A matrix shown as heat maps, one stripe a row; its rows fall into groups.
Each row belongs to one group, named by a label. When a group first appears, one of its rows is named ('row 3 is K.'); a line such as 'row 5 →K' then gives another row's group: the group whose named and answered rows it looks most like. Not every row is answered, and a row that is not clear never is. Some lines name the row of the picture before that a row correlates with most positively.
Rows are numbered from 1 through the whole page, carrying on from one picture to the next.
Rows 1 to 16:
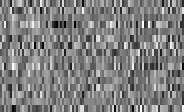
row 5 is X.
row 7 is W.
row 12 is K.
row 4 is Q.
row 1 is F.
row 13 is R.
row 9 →X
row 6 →R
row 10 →X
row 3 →X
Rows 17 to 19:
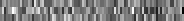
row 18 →X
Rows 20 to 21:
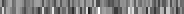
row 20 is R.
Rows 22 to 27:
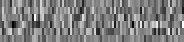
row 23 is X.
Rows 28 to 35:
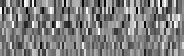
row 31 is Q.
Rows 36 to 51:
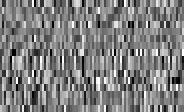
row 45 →F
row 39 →K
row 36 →W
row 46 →W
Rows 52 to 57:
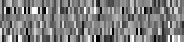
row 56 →X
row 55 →F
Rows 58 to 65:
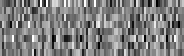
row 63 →Q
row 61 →R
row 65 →W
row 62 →K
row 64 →K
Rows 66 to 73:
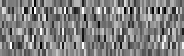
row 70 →F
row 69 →K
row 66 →W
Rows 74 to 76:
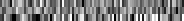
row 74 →F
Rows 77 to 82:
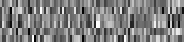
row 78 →F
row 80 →R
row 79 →R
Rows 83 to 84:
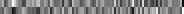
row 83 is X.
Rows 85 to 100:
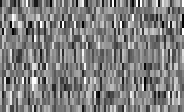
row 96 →Q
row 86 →R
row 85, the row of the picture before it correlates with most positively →84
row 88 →F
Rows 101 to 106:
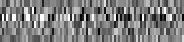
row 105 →K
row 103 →X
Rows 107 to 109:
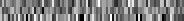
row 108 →W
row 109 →X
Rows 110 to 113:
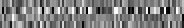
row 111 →K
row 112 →X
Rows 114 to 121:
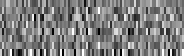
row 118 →K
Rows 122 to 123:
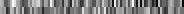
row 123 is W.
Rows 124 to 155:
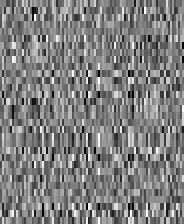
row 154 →W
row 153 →K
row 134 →K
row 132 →X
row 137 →K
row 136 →R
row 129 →Q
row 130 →X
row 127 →R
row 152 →R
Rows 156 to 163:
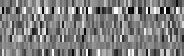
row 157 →K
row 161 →F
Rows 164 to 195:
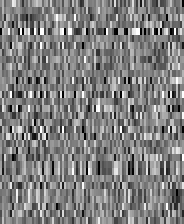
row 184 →Q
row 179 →R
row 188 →K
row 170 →F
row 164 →X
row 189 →F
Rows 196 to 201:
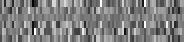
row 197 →R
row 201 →R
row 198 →W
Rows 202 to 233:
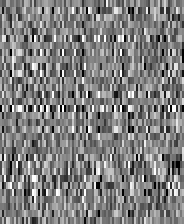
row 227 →Q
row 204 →R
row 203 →K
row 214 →X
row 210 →X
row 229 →Q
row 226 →R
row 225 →R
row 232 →K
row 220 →K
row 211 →Q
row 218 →K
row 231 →Q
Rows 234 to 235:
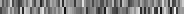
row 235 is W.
